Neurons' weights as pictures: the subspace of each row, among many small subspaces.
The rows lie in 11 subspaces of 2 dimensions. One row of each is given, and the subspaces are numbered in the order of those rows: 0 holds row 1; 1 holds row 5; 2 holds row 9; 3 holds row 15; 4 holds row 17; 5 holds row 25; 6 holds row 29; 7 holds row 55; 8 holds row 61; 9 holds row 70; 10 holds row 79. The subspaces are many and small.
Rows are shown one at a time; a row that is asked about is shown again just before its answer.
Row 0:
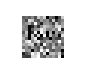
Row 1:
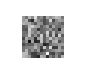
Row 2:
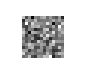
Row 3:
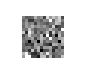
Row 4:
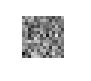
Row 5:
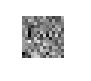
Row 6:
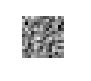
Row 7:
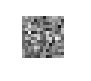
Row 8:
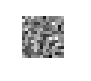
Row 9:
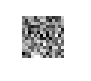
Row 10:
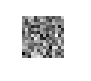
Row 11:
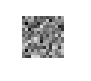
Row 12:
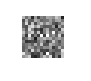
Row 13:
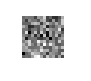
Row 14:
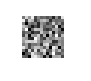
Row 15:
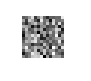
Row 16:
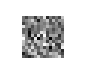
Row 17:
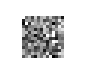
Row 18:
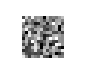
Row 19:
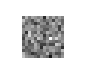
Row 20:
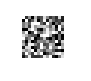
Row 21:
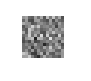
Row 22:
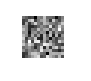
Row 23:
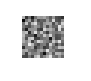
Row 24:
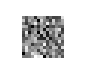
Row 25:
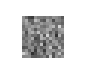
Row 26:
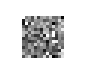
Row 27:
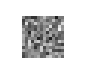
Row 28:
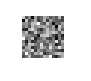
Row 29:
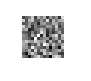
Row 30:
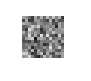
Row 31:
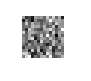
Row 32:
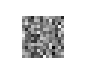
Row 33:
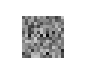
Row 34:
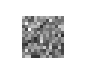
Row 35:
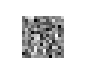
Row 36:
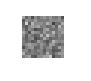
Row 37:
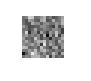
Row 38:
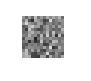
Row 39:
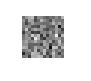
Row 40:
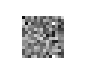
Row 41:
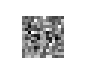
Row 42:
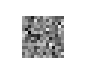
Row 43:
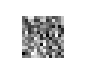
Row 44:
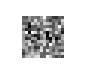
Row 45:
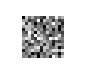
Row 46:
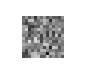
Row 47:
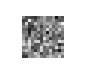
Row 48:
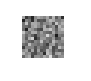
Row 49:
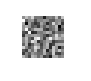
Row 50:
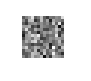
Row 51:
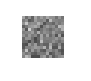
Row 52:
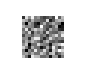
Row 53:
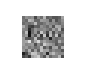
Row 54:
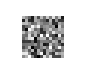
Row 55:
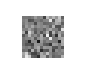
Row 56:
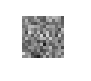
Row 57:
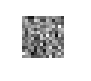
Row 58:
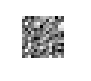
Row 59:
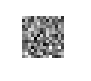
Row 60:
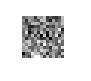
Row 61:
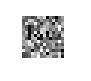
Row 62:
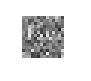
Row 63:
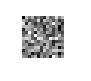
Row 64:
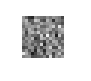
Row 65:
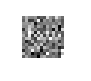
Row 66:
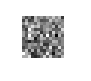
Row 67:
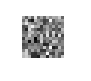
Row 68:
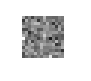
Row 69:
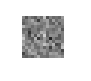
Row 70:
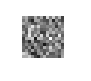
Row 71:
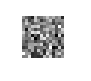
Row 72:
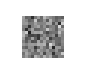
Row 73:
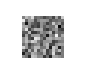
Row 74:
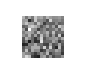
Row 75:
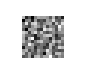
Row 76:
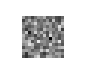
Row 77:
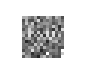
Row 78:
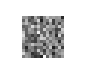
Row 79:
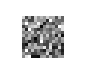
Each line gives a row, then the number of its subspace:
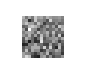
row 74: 10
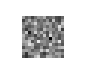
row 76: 7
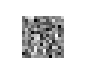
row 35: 5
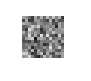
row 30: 9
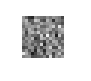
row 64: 5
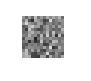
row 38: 0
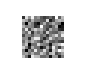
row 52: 10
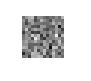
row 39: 2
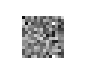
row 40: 4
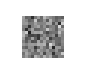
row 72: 3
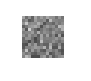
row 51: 10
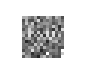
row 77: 4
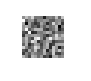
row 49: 1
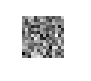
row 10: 2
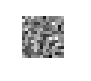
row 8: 9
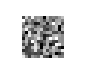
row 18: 9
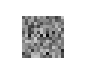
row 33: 8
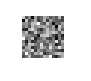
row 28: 6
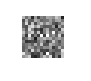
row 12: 8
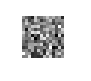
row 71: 2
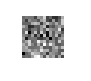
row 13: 2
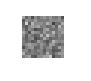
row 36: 8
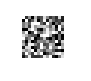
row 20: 6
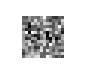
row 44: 5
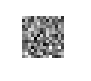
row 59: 6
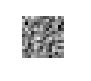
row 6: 0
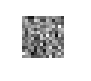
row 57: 5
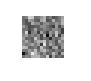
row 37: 5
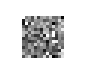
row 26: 4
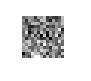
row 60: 2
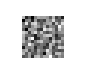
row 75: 7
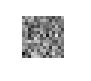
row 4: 1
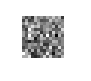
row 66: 1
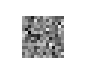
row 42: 3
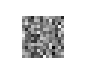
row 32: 3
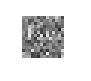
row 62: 8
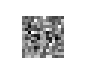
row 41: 5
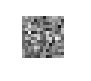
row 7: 5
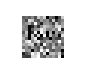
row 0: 8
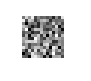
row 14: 1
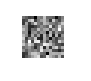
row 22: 0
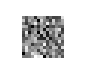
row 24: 3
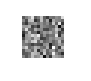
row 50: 3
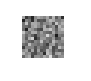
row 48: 7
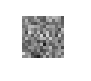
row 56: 2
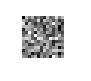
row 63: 4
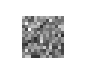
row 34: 10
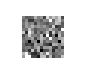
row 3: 7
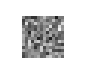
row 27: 0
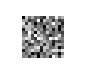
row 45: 4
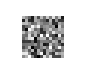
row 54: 9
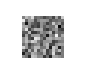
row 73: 1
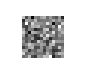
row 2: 8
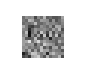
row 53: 1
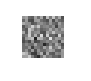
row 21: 9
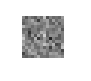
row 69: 6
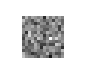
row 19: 9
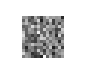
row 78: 3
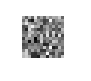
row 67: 0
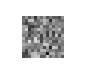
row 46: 0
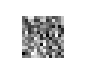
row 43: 5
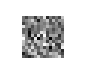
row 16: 6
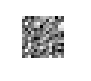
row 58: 10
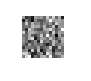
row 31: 7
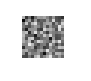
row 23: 7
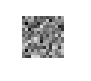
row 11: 10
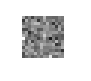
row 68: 6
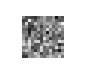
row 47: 10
